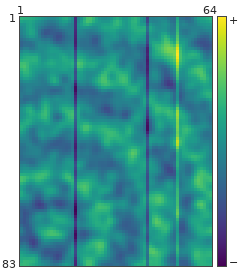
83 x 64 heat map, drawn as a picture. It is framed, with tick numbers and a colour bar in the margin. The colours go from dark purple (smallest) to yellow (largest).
Rings: centred on the bottom left. Mirror symmetry: none. Odd lines: columns 19, 43 and 53. Ninth with the lowest average: bottom left.
